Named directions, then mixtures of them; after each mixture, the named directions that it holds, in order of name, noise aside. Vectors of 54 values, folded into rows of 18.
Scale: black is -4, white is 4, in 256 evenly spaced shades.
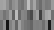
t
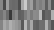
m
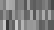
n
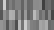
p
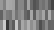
n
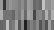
p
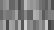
m, p, t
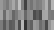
m, p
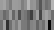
t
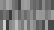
m, n, t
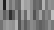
m, p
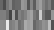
m, t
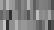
m, n, t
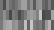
m, t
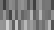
m, n, t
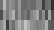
n, p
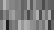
n, p, t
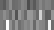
t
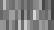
p
